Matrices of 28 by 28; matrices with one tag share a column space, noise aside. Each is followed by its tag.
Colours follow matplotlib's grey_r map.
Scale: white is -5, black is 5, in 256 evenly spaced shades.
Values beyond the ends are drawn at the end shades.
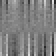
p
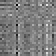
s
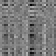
s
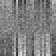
p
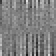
p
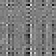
s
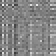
s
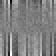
p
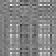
s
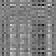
s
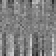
p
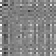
s
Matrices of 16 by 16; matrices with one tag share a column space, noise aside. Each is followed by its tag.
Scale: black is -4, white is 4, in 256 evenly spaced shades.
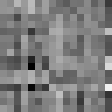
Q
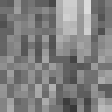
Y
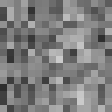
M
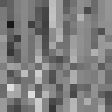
Y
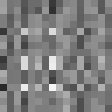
Q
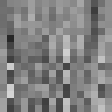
Y
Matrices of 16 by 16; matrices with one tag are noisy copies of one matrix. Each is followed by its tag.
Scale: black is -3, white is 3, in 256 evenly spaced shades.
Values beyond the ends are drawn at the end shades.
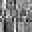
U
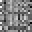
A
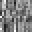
U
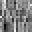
U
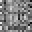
A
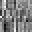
U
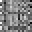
A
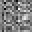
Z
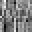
U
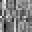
U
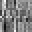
U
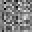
Z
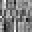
U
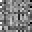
A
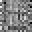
A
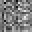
Z
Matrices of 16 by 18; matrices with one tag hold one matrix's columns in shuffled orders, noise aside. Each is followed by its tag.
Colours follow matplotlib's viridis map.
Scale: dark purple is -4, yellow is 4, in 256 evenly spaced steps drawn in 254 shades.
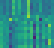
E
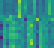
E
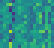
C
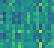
C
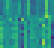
E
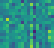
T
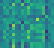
T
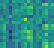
T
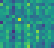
T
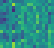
C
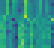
E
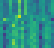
E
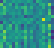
T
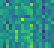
T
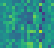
C
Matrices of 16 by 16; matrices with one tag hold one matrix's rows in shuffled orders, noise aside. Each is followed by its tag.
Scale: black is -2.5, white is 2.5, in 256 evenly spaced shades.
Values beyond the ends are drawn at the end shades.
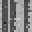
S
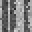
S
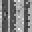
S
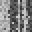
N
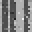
S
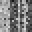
N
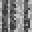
S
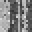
N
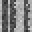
S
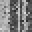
N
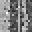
N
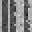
S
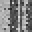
N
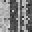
N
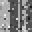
N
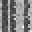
S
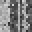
N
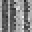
S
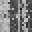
N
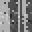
N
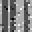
S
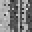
N
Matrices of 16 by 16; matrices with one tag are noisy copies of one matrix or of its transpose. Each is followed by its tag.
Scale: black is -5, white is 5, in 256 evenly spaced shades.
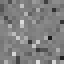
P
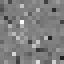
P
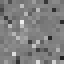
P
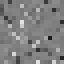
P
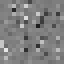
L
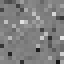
P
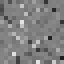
P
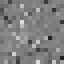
P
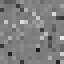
P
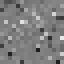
P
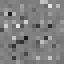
L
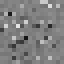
L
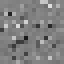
L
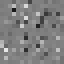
L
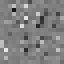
L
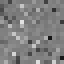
P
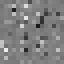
L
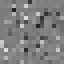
L
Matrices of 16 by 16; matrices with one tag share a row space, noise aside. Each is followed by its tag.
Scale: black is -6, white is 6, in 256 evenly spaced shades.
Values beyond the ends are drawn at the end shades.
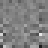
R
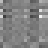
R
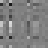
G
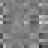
R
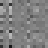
G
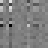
G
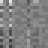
G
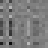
G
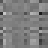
R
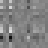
G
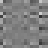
R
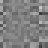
R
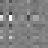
G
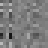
G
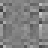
R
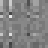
G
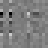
G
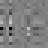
G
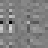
G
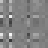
G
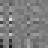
G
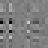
G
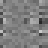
R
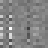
G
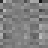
R
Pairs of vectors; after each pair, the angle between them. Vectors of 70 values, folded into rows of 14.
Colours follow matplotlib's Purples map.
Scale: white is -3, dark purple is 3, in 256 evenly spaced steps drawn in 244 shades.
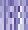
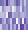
orthogonal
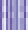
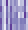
nearly parallel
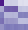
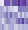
nearly opposite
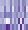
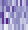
partly opposed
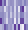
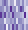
orthogonal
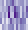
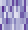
partly opposed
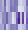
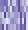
partly opposed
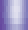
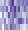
partly opposed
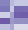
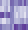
nearly opposite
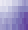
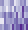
partly aligned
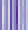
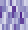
orthogonal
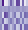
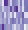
partly opposed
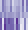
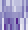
nearly parallel
